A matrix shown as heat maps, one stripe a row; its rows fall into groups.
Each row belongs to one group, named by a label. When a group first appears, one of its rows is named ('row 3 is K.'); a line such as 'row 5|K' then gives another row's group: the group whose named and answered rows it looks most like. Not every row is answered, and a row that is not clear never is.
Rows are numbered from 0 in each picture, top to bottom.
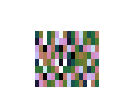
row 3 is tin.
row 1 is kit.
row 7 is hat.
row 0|kit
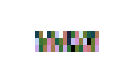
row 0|kit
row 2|tin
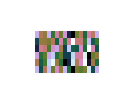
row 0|tin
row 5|tin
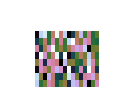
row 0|kit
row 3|kit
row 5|hat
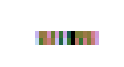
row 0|tin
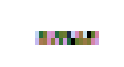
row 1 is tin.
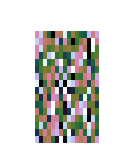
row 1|tin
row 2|tin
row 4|kit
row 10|hat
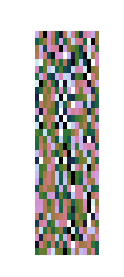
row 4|tin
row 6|hat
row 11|kit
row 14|kit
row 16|hat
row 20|tin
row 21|tin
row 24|tin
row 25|tin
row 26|tin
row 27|hat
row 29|tin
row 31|hat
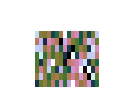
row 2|tin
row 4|hat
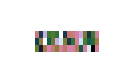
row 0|kit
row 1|kit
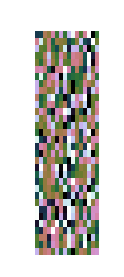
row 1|tin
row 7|tin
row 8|tin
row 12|tin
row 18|hat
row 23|hat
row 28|hat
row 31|tin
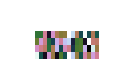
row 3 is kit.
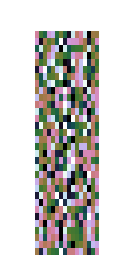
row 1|kit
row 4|hat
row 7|hat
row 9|tin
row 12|hat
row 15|tin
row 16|hat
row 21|tin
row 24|kit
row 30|tin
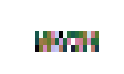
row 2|hat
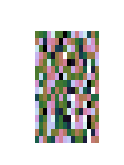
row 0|hat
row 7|hat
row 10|hat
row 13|hat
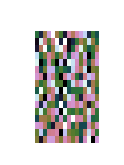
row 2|kit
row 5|hat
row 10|kit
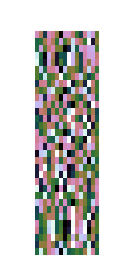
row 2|hat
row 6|kit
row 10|tin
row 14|hat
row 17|kit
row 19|kit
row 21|kit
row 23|kit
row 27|hat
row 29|hat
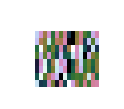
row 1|tin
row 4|kit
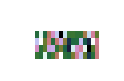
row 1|tin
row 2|hat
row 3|kit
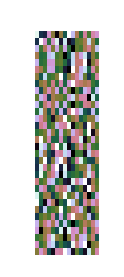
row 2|tin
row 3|hat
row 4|hat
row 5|hat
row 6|kit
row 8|tin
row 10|tin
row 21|hat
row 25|kit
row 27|tin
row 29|hat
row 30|hat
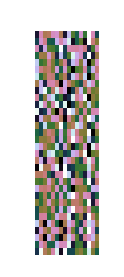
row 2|kit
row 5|tin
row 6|hat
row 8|kit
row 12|hat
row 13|kit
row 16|tin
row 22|tin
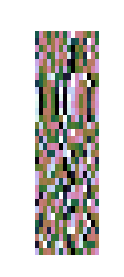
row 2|tin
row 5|tin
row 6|hat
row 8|kit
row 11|kit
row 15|kit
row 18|hat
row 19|hat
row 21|tin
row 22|hat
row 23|kit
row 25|tin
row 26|hat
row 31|tin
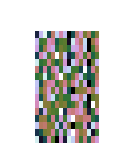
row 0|kit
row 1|hat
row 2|hat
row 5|tin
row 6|kit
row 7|hat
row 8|tin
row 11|kit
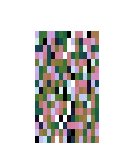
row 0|hat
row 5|hat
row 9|hat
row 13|kit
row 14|tin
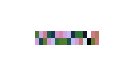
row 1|hat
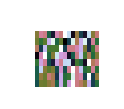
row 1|hat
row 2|kit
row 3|kit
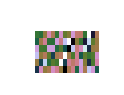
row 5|hat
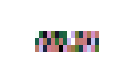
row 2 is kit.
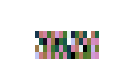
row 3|tin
